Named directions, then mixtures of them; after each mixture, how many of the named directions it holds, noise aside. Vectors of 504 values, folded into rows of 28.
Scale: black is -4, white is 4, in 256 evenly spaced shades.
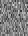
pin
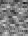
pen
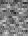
one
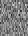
one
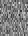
one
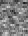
one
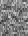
two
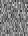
one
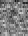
two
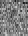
two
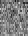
two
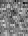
two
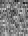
two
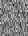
one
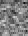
one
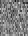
two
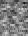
one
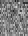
two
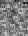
two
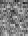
two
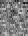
two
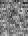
two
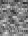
one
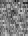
two
